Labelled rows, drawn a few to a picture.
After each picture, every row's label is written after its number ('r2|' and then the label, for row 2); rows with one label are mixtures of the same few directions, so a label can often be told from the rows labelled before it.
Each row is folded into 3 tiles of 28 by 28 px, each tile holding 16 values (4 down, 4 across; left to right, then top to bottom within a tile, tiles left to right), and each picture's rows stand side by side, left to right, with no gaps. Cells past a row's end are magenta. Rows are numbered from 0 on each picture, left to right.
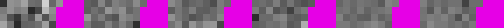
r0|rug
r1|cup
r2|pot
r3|cup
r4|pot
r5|rug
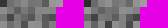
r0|pot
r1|pot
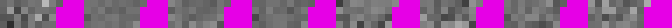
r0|rug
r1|cup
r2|pot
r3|cup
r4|pot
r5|pot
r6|pot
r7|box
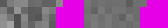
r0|rug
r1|rug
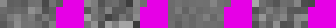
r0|rug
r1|pot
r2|rug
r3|pot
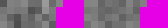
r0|rug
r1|cup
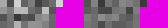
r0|box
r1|box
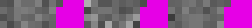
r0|cup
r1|pot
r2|cup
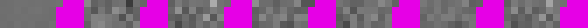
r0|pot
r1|rug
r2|rug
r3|pot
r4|rug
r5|pot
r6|rug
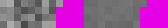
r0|cup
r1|pot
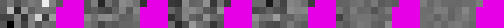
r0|rug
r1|box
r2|cup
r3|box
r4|cup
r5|box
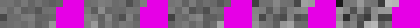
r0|cup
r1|rug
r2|cup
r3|pot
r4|pot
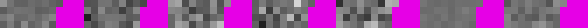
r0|pot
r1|cup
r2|cup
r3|rug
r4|pot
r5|box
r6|pot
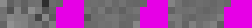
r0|rug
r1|cup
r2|pot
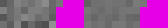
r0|pot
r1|pot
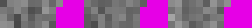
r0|rug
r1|rug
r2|cup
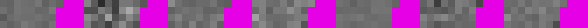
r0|cup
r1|box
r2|pot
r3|cup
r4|box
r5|box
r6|cup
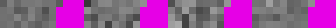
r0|box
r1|pot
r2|rug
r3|box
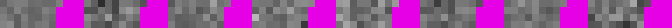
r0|rug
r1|box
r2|rug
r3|cup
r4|cup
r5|box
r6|box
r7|pot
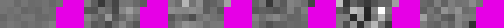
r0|cup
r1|box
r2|box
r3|box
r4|box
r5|cup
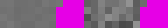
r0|cup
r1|pot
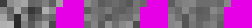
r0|rug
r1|pot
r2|rug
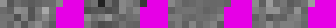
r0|box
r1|box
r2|pot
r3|box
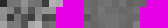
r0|pot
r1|cup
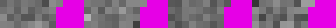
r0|pot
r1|cup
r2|cup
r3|pot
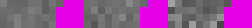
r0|rug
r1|rug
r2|pot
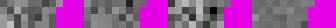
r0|rug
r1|rug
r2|box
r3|cup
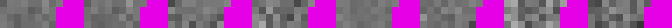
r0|rug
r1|rug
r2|pot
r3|rug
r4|cup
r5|cup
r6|cup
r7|cup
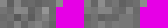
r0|box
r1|box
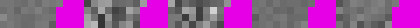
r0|cup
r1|rug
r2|box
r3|cup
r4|pot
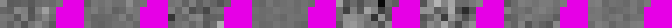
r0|box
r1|rug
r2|cup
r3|cup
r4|rug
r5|box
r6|pot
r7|cup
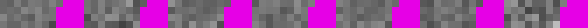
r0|cup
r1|pot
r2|pot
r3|rug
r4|pot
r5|cup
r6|cup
